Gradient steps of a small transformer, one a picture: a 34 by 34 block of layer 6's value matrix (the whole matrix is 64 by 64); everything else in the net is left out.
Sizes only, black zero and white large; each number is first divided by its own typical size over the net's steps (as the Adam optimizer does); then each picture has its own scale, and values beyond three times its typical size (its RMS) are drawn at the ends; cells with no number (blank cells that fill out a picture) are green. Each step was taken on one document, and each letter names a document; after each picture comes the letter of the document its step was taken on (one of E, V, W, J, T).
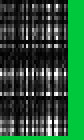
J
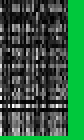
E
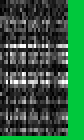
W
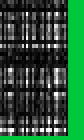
J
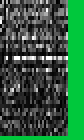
W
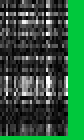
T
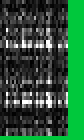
T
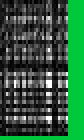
T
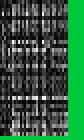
E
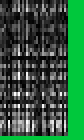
E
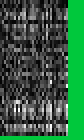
W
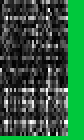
W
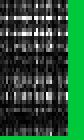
T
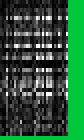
T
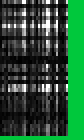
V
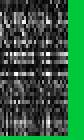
W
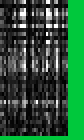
V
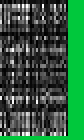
E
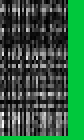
E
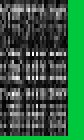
E
